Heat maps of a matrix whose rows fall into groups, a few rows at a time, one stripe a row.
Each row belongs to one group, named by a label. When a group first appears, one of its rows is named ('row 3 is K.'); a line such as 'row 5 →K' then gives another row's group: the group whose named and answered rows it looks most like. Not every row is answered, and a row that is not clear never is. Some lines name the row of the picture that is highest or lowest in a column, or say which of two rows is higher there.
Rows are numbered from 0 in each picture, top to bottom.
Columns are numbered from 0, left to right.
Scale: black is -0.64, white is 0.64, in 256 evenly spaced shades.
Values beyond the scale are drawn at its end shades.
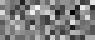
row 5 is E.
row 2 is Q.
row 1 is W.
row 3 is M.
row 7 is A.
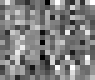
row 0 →A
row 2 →E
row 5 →W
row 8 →E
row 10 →E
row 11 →M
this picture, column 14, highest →13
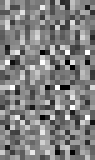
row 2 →W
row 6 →W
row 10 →M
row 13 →Q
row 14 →W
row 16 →E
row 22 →Q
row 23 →M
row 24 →W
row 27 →Q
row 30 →Q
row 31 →M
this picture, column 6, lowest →21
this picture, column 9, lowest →17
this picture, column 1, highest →12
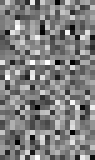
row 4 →E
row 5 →E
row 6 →M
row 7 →W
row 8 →W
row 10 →W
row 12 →Q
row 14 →E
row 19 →M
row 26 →Q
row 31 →W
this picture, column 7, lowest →21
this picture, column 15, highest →21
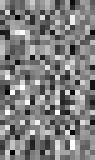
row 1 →Q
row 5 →M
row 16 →W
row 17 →W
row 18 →M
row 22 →A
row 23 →Q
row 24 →W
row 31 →A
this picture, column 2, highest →18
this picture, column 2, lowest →30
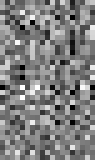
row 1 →Q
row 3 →Q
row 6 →A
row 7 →A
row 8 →E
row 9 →Q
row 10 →Q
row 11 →E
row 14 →Q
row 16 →W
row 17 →W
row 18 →Q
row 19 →W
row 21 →Q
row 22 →M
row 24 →Q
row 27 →M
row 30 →E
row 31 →M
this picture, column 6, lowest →4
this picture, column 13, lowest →12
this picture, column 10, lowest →17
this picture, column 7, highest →17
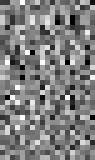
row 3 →Q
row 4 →Q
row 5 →E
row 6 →M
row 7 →W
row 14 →Q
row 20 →E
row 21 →Q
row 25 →E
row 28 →W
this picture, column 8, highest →12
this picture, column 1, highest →12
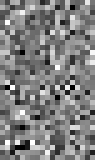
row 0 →M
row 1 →Q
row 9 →M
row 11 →A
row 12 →A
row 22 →W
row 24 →Q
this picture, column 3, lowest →29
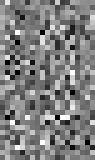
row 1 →Q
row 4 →A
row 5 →A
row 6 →E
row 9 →Q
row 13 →M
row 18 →Q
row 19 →M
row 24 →A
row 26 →Q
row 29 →E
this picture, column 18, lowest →29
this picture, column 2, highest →24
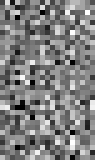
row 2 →M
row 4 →W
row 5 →A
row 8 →A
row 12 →Q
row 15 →W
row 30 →W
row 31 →Q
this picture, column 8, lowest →2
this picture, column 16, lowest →20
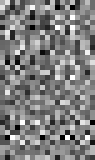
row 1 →Q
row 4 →M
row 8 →W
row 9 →W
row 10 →M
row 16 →M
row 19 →W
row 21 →W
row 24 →W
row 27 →M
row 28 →W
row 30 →A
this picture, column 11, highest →5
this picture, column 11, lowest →1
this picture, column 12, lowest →27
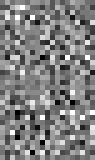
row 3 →E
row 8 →M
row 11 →M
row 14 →W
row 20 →Q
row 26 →A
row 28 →E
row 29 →E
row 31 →A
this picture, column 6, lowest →30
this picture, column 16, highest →23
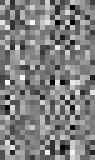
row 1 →Q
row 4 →Q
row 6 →W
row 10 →M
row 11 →M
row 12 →W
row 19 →M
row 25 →Q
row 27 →A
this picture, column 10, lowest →16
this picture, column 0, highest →4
